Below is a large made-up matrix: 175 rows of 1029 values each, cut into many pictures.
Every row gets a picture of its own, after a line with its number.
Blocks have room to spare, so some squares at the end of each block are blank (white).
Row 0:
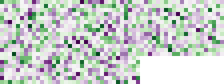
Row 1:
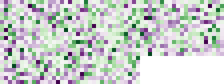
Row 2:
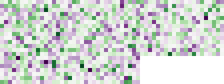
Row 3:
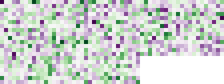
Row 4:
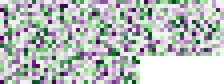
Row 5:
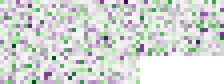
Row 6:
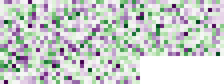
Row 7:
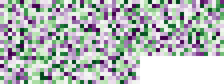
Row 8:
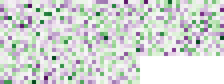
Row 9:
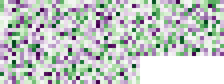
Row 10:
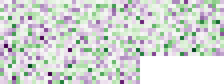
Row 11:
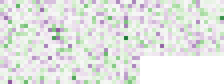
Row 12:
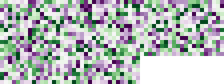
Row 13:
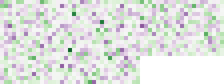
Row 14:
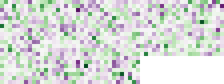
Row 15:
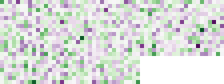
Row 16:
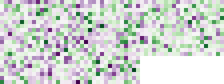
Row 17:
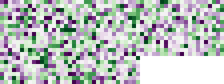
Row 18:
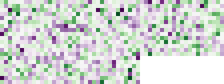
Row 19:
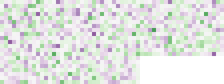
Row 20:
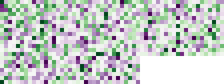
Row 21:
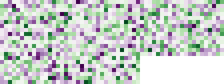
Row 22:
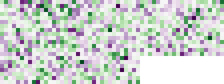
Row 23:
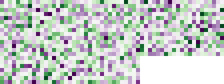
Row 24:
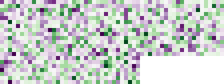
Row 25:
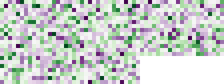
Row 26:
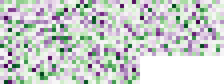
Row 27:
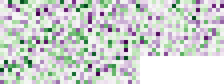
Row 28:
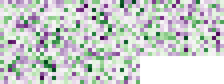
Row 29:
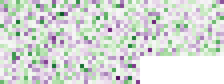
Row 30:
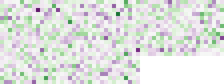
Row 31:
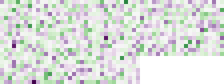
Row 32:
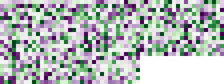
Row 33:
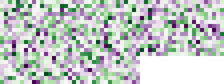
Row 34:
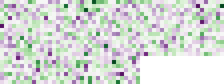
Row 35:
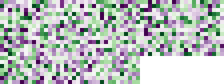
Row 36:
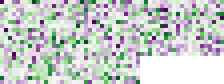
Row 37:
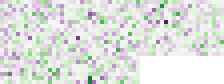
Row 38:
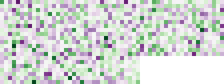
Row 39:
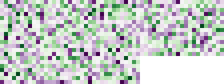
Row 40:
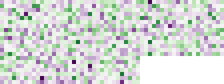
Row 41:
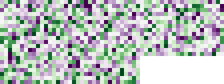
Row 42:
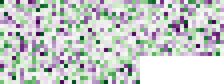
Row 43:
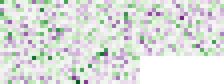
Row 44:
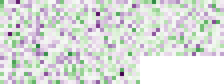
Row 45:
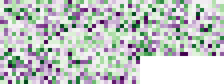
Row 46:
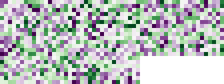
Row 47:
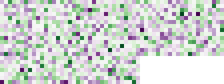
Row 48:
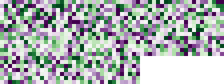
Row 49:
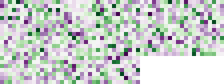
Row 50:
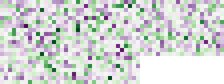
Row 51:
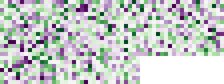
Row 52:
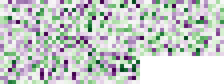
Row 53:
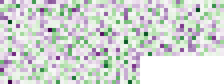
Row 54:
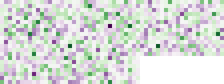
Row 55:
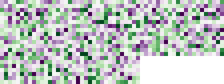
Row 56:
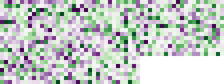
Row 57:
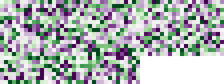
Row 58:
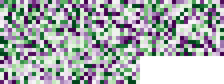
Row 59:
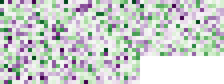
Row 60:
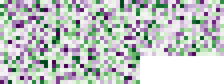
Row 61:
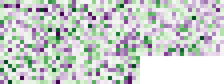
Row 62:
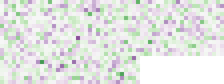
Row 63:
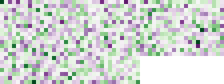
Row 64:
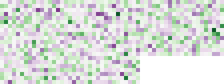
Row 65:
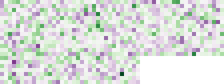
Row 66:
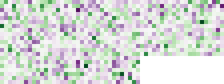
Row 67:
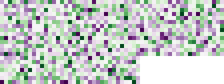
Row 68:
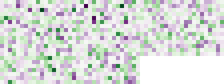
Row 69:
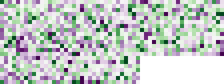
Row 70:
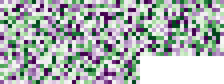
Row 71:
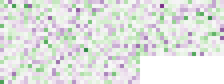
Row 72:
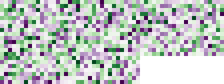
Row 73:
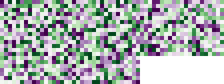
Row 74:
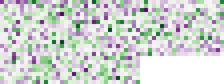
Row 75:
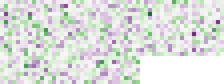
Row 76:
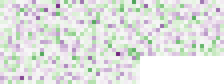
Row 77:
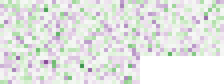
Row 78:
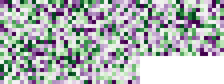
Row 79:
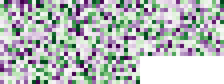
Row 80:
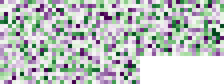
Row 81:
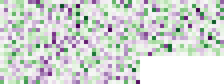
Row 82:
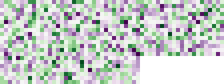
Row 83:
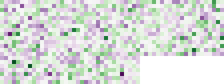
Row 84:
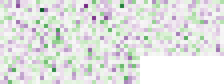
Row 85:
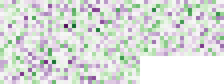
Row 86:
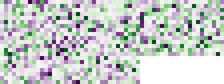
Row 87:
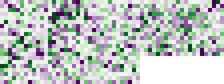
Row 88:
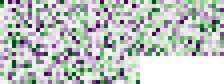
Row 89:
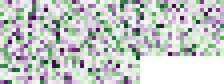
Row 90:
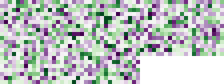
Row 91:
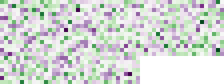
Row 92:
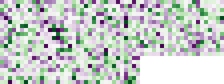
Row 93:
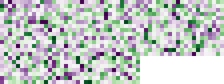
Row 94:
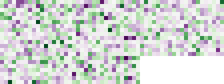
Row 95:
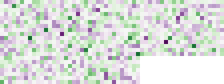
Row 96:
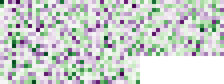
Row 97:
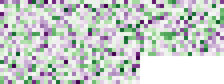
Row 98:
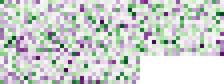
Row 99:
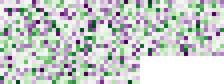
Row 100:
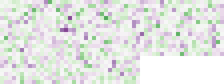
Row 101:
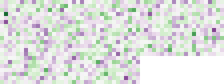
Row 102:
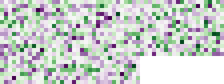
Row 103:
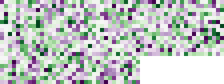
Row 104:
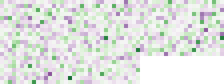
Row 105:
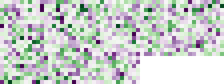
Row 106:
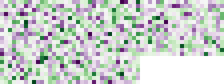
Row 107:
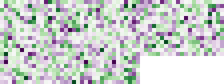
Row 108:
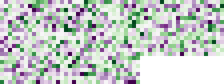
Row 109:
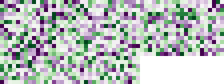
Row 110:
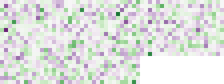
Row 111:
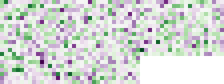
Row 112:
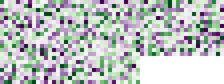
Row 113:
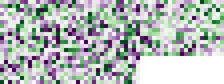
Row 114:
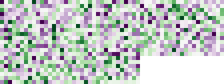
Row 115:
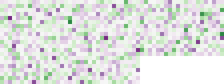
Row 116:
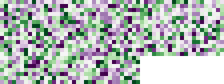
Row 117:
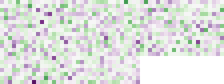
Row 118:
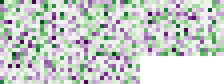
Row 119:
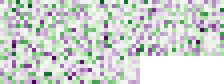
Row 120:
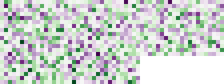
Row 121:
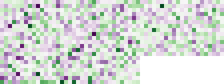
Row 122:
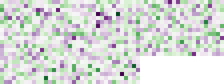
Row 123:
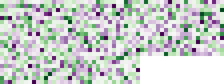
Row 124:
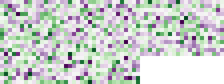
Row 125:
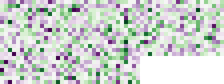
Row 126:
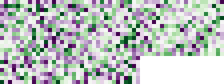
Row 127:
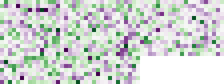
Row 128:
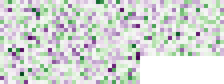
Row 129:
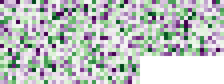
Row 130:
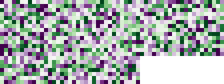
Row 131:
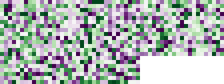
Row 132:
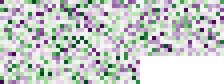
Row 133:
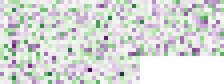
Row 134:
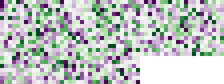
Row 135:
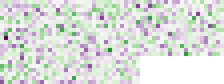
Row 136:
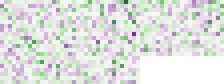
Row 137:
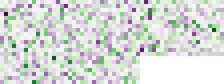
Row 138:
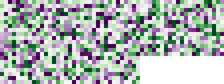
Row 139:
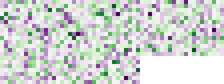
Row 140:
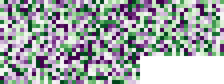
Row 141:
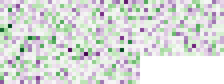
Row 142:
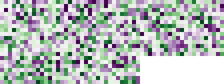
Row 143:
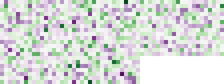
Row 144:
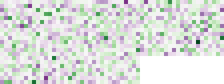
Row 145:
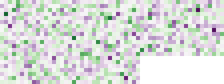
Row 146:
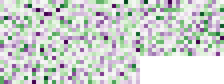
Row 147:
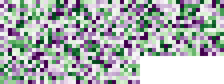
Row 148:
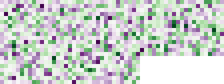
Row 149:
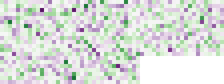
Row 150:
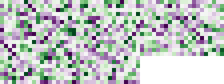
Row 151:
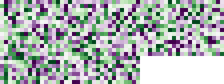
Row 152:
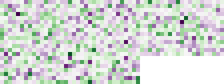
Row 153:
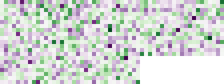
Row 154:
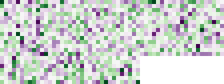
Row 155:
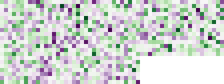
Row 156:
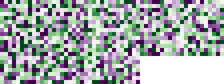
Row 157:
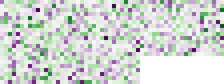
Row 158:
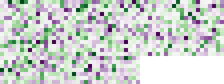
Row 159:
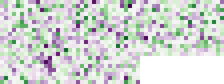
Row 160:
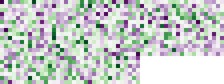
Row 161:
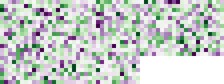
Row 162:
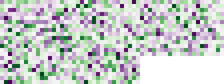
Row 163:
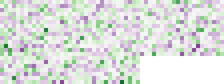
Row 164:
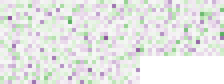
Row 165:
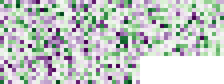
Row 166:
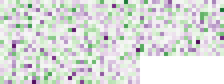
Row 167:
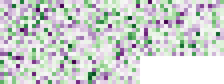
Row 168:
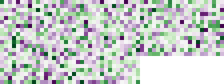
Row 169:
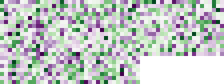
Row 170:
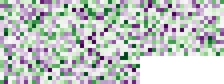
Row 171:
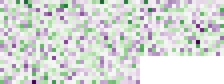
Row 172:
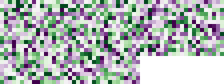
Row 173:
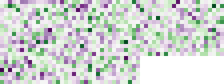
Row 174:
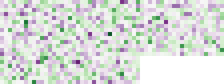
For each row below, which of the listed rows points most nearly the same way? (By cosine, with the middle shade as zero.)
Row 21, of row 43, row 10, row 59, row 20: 59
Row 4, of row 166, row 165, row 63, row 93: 63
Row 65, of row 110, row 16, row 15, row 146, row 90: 90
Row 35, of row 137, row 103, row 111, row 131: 111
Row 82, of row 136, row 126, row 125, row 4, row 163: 126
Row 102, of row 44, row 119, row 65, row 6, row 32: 44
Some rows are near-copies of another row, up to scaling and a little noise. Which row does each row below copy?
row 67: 47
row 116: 75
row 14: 66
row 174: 106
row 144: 8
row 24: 53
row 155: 81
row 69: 98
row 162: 26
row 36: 3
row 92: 11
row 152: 124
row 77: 2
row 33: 172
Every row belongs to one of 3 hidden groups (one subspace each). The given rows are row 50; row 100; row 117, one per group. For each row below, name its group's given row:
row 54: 100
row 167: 100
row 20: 50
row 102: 117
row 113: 50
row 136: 100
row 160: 50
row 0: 50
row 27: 50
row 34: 100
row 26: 50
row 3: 50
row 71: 100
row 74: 50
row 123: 117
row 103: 117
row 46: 100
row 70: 117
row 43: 50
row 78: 50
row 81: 50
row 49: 117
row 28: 50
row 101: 117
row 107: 100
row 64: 117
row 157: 117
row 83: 117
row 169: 117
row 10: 117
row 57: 50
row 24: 50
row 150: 100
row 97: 50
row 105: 100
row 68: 50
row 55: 100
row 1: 100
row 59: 50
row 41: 100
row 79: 50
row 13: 100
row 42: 117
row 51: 50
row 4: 117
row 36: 50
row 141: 100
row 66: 100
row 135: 100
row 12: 100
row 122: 117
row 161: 117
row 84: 50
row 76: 50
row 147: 50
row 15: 117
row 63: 117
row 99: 100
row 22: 50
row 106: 100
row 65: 117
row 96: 117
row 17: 100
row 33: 117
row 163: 117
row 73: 117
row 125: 50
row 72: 100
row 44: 117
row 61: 50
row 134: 117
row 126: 50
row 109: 50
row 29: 50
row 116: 117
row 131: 100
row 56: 50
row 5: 117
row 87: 50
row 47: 100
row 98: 100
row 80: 117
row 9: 117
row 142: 100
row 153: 50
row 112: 117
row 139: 117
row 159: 50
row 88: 117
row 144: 117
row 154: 117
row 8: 117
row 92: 50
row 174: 100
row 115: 117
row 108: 100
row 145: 117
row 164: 117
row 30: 117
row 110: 100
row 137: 117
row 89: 50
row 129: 50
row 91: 100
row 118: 50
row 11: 50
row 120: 100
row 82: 50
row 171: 117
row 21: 50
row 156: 117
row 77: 50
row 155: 50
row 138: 117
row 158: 50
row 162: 50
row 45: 100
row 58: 100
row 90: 117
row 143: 100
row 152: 100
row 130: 117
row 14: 100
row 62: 100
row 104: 117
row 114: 50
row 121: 100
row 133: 117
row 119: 117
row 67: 100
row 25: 100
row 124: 100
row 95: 100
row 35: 100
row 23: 117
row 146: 117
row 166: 117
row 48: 100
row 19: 100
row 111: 100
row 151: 100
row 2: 50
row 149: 50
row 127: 50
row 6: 50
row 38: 117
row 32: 117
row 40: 100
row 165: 50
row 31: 117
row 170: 100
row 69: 100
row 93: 50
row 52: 50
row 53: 50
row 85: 100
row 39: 100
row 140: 100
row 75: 117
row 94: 50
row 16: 50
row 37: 100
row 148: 117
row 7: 100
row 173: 50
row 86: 50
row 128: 100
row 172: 117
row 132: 50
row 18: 100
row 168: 117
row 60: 50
